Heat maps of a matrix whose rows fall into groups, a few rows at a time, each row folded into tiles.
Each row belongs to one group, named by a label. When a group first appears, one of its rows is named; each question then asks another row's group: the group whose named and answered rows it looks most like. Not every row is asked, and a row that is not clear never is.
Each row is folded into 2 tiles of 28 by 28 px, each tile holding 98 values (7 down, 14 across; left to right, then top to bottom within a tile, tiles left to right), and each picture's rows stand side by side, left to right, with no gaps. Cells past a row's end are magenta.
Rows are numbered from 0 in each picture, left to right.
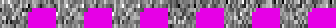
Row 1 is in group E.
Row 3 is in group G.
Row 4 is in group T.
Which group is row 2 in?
E
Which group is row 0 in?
E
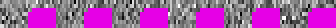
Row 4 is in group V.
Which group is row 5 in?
E
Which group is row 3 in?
E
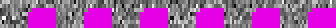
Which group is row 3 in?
G
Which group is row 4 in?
G
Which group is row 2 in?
G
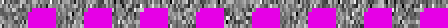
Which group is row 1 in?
V
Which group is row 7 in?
G
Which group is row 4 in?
E
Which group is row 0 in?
V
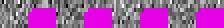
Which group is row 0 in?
T
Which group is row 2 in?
E
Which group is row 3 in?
V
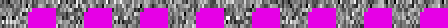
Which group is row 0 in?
G
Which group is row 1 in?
V
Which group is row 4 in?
E
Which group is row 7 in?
T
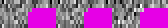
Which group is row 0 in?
T
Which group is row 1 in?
T
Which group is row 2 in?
G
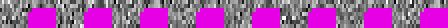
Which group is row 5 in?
E
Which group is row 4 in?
V
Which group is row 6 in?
V
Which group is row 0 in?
E
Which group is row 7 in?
T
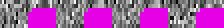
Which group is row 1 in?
T
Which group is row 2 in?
T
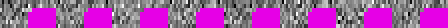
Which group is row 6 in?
E
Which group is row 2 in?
E
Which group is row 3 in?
T
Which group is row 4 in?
G
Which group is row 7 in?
V
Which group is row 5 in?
T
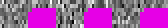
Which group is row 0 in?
V
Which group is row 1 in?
V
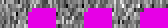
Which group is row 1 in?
G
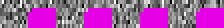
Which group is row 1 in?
G
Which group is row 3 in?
T
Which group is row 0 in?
V
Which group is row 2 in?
V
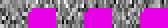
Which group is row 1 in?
E
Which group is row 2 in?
T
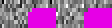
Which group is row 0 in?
T
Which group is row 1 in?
E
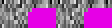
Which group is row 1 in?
T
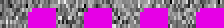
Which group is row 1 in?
E
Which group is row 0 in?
G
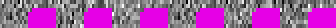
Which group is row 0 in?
V
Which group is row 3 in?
V
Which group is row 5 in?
G
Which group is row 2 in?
E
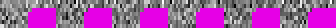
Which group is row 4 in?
G
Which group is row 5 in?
V
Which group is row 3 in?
T
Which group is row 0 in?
E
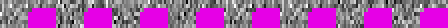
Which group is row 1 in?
V
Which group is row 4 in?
E
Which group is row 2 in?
E
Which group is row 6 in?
T
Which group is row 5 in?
E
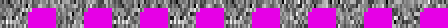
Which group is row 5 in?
T
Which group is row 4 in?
G
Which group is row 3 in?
G
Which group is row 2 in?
G
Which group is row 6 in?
T
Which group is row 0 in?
G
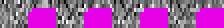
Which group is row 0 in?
T
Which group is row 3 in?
G
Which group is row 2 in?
G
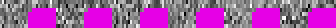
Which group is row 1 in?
G
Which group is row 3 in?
V
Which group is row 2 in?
V
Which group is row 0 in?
V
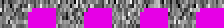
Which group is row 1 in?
V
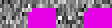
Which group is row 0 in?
G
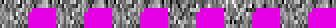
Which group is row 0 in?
T
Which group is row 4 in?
E
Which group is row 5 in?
T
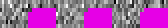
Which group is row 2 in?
T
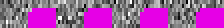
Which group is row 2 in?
T
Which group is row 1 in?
E
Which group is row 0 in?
G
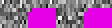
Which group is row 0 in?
V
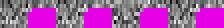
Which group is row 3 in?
G
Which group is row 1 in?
G
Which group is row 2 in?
E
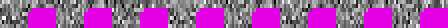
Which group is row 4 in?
T
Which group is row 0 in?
E
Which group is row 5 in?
E
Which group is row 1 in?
T
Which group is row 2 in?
G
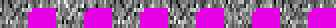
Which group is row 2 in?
G
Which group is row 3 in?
G
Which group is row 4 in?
T
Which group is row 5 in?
G
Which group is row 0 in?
G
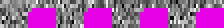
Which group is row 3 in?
G
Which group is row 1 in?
V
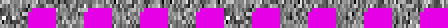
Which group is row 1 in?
G
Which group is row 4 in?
E
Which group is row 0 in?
E
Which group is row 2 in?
T
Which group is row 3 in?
T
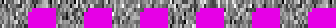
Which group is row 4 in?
E
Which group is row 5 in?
T
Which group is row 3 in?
V
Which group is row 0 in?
T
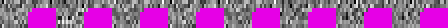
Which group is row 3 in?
T
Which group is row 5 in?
G
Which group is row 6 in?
V
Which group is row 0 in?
T
